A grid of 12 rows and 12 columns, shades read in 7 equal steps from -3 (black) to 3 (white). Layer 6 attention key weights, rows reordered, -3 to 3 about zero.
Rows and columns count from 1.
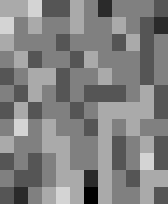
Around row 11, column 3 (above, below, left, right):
-1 0 -1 0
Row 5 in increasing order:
-1 -1 -1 0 0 0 0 0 0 1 1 1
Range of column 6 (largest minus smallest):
2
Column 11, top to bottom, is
0 -1 -1 -1 -1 1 1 0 1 2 1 1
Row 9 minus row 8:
1 -2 0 0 1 0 1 0 -1 -1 1 -1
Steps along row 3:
down same same down up same same down up down up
